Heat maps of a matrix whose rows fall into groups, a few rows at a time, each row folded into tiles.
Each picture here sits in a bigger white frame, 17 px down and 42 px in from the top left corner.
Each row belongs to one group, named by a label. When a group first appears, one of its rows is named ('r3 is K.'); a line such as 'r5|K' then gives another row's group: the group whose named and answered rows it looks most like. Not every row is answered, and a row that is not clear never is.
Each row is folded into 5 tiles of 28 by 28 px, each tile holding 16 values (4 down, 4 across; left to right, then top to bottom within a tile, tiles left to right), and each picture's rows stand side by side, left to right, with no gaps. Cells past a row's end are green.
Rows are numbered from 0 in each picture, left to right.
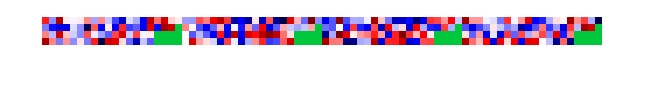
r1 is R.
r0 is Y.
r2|Y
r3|Y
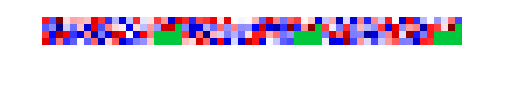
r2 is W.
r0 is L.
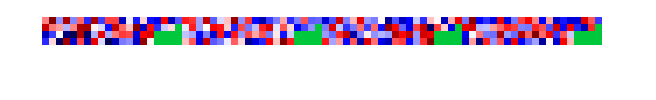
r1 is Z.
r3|W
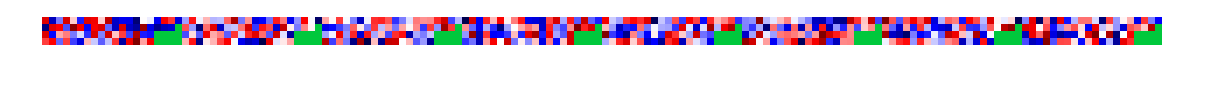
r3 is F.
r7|W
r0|Z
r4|R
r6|R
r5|Y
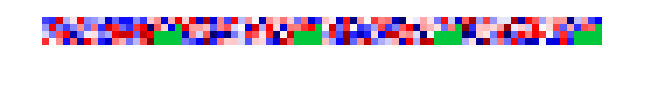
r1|W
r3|W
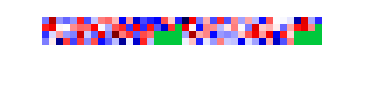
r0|W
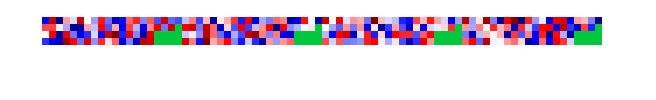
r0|F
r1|Z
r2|L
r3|Z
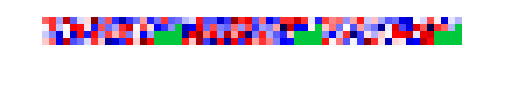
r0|Z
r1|Y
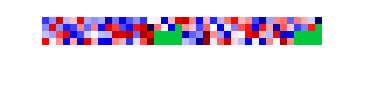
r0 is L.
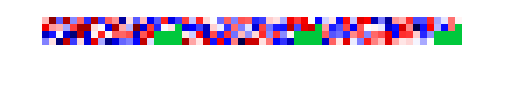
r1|Y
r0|W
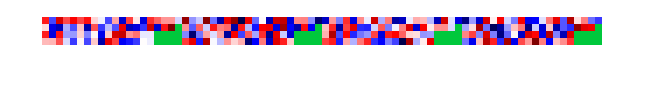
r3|F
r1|Z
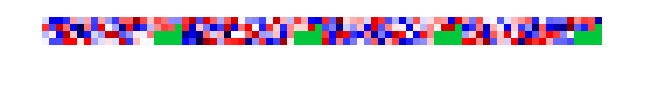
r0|F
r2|L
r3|Y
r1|F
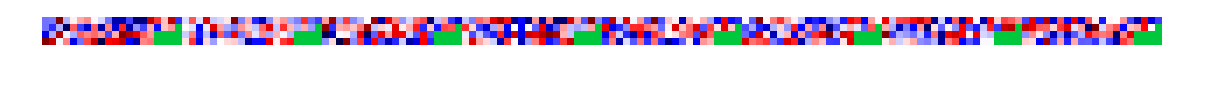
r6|R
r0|Y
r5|L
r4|W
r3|R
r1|Z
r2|W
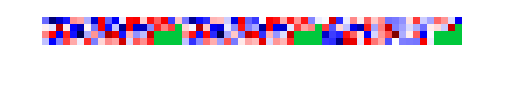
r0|F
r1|F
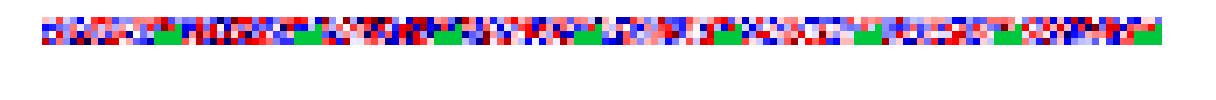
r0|Y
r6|Y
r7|W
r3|Z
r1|Y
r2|Z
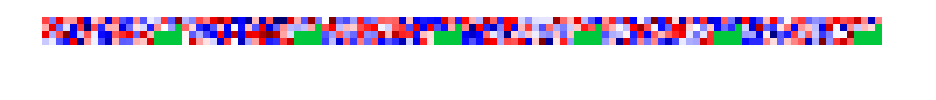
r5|F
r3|F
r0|L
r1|R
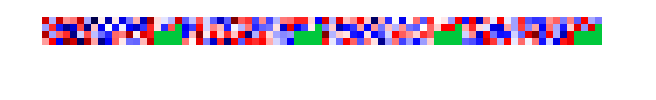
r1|Y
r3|F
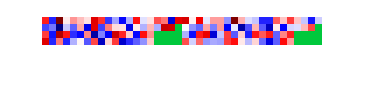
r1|L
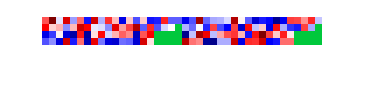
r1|Y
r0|W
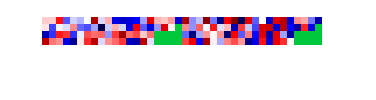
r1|Z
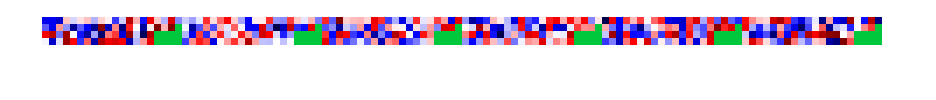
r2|L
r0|F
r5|R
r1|R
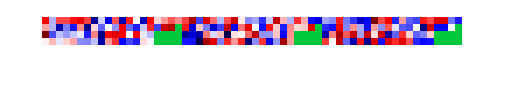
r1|F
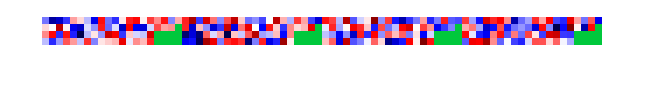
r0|F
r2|Z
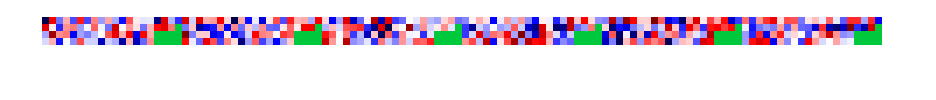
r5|R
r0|W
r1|L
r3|Y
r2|Z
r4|F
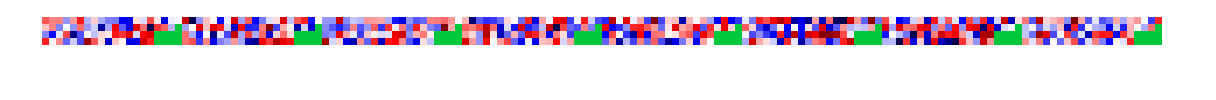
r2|Y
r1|Z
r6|W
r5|R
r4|W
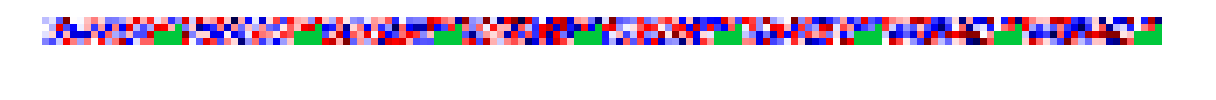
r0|F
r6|R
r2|Y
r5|Z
